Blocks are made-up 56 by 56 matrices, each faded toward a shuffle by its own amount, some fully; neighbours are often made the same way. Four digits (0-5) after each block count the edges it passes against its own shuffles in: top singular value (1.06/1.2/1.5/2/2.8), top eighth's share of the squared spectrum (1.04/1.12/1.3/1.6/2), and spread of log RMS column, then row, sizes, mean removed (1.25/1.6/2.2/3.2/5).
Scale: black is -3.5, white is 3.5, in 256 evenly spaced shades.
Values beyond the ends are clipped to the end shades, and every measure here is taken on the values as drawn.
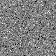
0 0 0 0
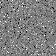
1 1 0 0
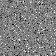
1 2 1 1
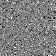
2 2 1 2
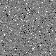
0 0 0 0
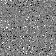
2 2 1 1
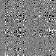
3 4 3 3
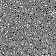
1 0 0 0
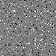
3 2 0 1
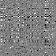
4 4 2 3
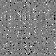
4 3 2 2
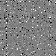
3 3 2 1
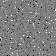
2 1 0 0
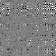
4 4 2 2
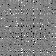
4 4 2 2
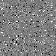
3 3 1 1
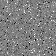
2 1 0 0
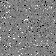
2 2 0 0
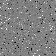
0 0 0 0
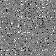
3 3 1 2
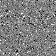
1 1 0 1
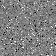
0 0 0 1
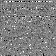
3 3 0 2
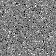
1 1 0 0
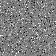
0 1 0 0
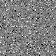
1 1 0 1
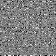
2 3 0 3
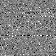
2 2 0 2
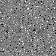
2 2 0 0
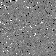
1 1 0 1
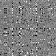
4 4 2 2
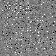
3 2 1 1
